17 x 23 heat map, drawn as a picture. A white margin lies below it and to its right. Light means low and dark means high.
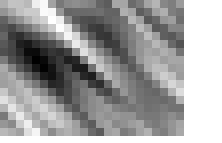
Lone odd cells: none. Histogram: bell-shaped. Mirror symmetry: none. Ninth with the highest average: middle left. Roughest part: centre. Calmest part: bottom right. Grain: diagonal, down to the right.
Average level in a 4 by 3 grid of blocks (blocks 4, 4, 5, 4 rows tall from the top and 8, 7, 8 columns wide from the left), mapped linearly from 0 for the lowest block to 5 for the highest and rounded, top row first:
0 3 2 / 5 2 2 / 3 3 2 / 0 2 2
